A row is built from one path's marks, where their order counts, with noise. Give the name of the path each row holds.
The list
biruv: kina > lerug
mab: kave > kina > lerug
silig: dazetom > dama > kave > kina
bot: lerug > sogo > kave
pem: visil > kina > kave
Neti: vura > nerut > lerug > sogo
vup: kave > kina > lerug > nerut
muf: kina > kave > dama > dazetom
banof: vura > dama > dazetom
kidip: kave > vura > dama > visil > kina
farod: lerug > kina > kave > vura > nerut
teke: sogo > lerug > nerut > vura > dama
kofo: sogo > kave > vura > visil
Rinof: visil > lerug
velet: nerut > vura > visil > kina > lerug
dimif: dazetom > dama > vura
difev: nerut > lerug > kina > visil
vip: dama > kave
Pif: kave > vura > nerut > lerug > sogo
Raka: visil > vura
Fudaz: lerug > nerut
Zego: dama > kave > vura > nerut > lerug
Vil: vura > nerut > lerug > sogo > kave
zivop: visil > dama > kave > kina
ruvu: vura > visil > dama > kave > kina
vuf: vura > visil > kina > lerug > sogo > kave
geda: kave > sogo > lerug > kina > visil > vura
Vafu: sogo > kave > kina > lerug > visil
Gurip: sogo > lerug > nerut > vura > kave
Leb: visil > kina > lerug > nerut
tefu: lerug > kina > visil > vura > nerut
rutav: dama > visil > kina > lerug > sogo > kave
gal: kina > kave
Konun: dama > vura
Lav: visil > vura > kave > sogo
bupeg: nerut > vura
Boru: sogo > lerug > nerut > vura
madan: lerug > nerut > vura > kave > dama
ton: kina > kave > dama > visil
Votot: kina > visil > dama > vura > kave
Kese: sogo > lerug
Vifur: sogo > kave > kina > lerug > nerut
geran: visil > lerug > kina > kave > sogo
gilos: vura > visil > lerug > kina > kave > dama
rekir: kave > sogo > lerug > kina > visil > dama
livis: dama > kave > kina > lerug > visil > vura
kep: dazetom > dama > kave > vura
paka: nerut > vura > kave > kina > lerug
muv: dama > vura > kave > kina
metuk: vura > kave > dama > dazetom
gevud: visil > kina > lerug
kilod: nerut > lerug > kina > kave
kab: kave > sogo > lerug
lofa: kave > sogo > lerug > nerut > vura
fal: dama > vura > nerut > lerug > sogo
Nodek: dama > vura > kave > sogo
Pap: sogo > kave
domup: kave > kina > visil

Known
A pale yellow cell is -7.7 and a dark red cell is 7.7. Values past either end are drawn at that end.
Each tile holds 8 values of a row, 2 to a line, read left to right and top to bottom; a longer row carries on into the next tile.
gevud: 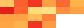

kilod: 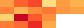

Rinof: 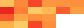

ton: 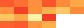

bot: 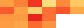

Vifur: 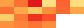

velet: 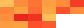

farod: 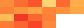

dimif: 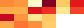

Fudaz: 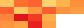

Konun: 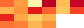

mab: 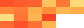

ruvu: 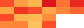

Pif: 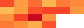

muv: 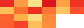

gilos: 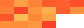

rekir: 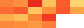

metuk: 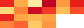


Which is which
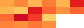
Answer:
bupeg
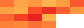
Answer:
madan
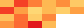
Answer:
biruv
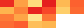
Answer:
vip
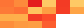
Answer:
geda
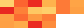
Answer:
Leb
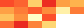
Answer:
muf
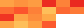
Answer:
Raka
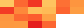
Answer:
tefu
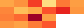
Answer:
Gurip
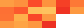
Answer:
vuf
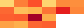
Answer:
Boru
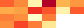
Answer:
silig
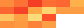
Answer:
pem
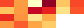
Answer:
kep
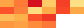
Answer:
Vafu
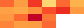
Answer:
lofa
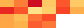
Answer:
geran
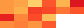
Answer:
fal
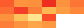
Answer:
zivop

